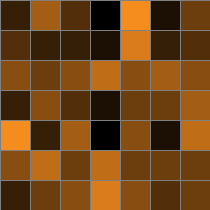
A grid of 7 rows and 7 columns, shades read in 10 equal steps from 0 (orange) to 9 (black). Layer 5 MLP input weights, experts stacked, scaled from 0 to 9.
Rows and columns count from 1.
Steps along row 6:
down up down up same same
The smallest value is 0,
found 2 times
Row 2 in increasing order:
1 6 6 7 7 7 8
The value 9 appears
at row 1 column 4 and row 5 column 4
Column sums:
35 33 35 39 23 42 30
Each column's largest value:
7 7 7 9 5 8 6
